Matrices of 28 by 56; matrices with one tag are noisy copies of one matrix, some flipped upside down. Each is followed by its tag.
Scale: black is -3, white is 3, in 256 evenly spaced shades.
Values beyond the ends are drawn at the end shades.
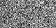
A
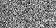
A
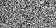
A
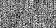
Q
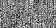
Q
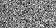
A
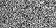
A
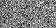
A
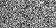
A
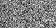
A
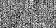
Q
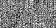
Q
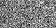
A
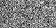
A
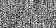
Q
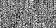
Q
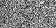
A
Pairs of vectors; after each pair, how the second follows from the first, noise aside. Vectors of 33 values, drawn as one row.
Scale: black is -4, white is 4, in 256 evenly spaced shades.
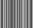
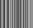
wrapped around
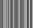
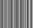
partly zeroed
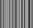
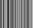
wrapped around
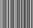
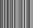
wrapped around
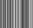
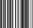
scaled up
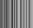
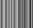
wrapped around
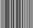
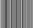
partly zeroed
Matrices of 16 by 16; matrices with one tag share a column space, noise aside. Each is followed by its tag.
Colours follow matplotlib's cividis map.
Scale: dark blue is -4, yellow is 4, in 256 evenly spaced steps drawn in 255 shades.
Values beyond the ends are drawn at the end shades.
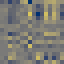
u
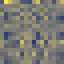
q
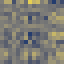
q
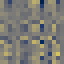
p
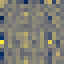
q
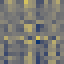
p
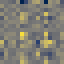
q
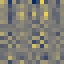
u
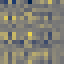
q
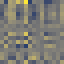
u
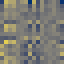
p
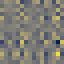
q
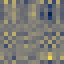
u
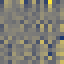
p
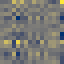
q
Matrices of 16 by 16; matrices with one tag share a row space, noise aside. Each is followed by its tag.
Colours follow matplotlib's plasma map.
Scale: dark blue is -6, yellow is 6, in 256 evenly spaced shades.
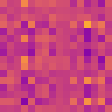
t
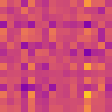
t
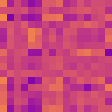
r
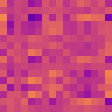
r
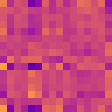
r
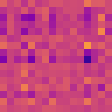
t
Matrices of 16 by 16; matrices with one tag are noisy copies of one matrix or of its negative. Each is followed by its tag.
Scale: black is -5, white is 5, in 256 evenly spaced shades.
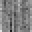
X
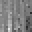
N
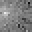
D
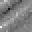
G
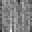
X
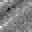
G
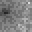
D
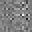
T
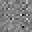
T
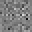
T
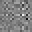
T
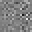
T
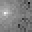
D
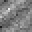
G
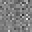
T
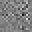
T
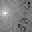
D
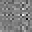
T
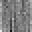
X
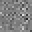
T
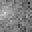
D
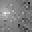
D
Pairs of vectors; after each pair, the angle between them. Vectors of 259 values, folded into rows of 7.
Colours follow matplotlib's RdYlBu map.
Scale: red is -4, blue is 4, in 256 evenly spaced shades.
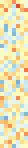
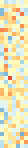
orthogonal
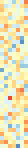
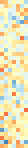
partly opposed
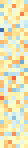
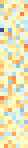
nearly parallel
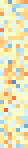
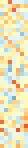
nearly opposite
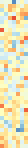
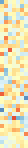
orthogonal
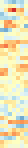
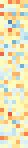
partly opposed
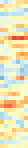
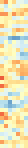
nearly opposite
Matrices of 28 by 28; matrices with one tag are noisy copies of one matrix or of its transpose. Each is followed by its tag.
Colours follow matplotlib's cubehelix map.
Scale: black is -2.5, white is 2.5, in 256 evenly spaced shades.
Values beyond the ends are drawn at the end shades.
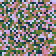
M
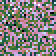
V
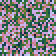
V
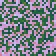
M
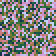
M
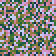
M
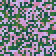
V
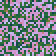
V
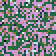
V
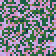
M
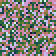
M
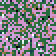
V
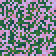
M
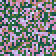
V
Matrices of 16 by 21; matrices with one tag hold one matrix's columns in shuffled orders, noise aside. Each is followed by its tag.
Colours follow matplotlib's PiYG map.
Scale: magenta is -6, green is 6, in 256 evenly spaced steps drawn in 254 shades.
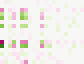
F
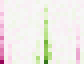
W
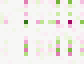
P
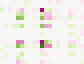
F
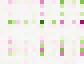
P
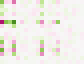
P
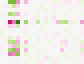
P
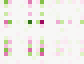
P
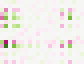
F
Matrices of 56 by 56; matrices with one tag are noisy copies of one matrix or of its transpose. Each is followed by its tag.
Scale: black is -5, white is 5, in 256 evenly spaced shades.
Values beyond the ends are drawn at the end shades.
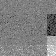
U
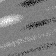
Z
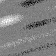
Z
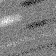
Z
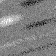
Z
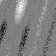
Z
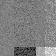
U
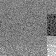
U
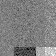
U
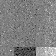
U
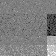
U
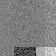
U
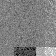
U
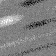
Z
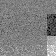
U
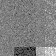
U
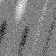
Z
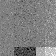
U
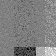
U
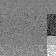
U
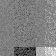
U
